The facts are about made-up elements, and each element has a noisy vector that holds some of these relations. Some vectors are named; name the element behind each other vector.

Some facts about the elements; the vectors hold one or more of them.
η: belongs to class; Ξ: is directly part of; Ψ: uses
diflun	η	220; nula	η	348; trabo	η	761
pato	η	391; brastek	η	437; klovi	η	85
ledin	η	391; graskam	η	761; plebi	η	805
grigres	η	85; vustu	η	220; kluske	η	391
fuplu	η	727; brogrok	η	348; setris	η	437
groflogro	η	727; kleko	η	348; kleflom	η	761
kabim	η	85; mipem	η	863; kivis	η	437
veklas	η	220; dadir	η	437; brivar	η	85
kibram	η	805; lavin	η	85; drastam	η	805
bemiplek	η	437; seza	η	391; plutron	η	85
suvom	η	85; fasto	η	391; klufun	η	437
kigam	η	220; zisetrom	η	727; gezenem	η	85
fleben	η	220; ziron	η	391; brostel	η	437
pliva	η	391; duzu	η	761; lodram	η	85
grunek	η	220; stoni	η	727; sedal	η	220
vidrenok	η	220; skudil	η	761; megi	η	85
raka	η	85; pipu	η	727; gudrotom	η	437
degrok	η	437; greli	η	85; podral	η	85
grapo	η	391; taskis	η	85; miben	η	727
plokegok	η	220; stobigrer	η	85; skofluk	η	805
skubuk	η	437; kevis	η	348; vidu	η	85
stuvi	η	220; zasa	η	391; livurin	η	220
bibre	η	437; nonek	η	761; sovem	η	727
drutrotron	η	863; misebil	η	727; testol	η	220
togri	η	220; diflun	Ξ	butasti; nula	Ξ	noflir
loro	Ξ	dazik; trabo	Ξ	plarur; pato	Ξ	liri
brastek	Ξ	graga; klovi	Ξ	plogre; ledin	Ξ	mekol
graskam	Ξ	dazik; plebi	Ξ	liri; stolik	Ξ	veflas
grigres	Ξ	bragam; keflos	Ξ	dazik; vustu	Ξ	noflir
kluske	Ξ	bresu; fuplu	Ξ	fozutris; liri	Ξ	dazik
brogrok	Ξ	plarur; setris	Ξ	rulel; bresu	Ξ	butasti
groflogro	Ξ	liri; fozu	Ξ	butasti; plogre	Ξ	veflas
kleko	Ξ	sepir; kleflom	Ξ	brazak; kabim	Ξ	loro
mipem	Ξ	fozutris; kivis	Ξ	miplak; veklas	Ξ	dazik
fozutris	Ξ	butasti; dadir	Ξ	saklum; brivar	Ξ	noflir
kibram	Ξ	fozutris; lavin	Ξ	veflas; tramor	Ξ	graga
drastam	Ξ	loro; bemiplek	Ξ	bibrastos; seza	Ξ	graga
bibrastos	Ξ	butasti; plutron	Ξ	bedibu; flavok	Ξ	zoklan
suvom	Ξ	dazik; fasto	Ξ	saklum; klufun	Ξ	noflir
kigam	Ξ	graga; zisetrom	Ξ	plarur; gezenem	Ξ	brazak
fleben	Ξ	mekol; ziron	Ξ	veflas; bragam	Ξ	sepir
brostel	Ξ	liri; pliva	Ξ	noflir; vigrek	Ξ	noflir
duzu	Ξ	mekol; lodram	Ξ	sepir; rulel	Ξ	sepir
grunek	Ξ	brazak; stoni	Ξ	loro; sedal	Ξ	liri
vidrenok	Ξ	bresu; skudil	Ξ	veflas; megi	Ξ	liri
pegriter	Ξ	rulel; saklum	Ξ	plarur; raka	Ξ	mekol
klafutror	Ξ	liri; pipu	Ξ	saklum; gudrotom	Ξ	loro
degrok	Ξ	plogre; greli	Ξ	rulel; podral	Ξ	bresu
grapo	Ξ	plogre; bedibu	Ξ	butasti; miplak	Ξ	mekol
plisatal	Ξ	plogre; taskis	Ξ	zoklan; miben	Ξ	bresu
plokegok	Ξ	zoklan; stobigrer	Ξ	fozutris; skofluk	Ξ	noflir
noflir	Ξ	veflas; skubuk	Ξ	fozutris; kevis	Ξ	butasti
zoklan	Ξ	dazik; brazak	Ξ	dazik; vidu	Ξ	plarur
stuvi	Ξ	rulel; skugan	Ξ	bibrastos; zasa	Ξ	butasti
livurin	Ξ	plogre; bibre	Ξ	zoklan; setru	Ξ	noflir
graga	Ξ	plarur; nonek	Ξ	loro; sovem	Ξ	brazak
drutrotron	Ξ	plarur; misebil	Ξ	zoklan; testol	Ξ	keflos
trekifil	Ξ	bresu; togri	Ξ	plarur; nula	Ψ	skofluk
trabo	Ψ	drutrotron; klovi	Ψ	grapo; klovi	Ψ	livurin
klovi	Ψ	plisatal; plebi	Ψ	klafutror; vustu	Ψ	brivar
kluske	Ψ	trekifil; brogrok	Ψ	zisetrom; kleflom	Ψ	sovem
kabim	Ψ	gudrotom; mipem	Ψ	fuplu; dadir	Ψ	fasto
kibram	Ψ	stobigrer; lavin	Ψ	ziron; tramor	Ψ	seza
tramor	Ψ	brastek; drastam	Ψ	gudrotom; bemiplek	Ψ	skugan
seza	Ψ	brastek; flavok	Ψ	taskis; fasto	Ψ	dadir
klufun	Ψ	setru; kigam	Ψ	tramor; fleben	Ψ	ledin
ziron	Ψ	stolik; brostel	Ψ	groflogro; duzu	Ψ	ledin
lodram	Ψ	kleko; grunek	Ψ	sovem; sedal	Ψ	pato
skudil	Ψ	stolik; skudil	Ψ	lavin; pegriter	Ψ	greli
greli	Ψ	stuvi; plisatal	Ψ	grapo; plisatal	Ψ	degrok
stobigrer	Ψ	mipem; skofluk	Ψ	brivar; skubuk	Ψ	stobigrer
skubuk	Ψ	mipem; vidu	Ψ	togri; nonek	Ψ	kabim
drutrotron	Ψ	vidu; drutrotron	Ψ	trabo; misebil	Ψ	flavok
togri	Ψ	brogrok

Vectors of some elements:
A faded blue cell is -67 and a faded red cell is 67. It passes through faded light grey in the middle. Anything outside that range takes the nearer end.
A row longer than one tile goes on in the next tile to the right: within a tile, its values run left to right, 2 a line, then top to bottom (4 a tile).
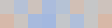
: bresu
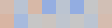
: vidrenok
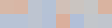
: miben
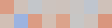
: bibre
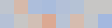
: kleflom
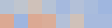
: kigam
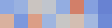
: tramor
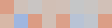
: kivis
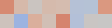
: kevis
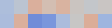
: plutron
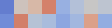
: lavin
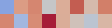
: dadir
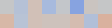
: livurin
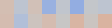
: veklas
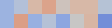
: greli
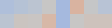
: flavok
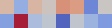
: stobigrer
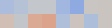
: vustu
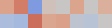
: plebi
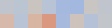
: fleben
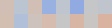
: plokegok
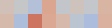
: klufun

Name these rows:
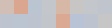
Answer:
pipu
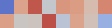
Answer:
fasto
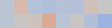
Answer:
duzu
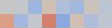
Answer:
togri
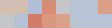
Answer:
nula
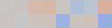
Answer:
kluske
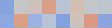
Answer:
kabim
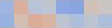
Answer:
skudil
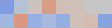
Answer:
klovi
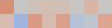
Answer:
setris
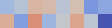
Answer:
seza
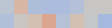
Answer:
nonek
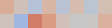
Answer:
brostel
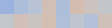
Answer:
plisatal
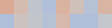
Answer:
fuplu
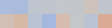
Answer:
noflir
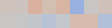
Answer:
ledin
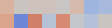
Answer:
brastek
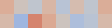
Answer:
bemiplek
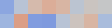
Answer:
brivar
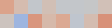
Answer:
gudrotom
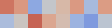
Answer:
kibram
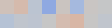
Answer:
graskam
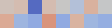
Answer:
trabo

